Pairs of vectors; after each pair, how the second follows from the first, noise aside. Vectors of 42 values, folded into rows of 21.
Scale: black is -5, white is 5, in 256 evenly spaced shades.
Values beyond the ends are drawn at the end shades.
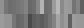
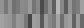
sign-scrambled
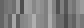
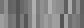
reversed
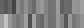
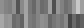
reversed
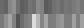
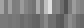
reversed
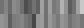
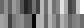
scaled up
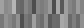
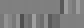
partly zeroed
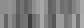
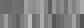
sign-scrambled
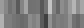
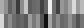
scaled up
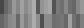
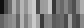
scaled up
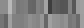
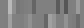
partly zeroed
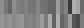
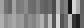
scaled up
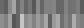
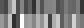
scaled up
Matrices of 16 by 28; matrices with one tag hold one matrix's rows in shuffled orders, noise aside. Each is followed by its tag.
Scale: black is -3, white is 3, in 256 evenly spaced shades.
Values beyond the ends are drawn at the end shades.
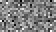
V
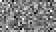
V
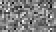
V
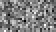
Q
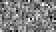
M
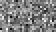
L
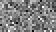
L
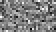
M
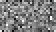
V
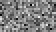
M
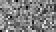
L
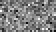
M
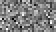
V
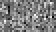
Q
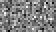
Q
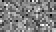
M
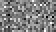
Q
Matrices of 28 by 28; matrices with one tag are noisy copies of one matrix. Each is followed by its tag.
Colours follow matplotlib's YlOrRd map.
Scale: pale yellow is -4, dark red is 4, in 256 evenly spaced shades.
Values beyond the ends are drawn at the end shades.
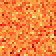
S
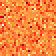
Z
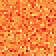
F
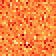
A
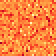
F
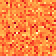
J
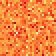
J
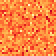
F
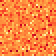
F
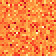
J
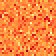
F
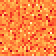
F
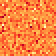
Z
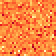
S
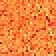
F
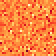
F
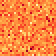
F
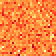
S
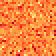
S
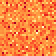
J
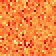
A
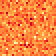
A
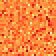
F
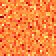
Z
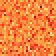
F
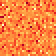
Z
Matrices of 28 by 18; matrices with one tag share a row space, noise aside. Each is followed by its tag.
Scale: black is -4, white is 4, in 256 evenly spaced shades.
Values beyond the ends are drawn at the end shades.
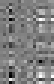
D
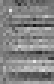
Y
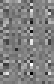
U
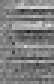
Y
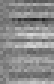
Y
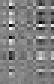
D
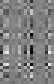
U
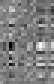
D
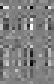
U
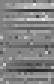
Y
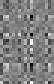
U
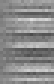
Y
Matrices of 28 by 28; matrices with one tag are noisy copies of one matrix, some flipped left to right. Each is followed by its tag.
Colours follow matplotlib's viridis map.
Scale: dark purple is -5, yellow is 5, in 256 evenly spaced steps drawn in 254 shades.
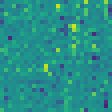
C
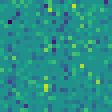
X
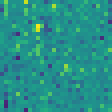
C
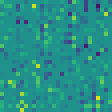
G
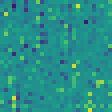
G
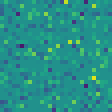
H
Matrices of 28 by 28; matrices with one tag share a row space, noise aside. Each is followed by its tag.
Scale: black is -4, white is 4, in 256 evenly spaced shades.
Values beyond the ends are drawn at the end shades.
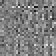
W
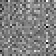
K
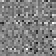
W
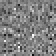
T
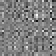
W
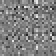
W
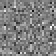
T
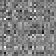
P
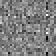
K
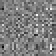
W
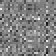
K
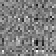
W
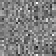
W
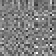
W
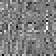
K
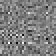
K
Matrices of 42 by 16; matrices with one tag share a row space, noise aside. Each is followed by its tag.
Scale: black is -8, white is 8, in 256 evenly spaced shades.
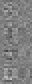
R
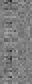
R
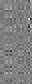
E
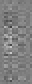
R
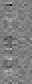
R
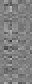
R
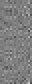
E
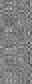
E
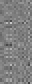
E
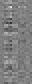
R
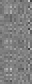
E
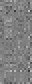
E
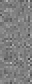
E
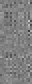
E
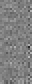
E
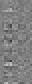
R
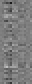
R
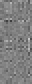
E
